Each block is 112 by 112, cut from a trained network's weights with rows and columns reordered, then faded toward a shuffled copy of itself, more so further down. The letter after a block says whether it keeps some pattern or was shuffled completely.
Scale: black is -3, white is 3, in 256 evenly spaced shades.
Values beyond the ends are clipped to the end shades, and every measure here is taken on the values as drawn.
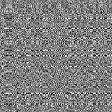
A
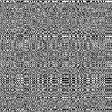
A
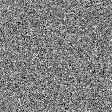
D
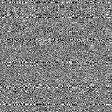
A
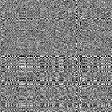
A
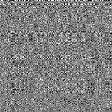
A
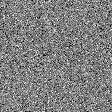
D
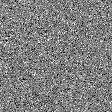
D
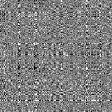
A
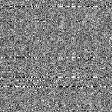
A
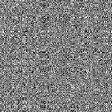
A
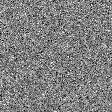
D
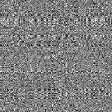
A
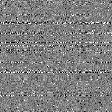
A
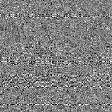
A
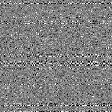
A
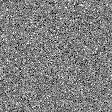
D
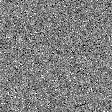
D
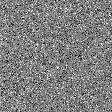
D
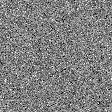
D
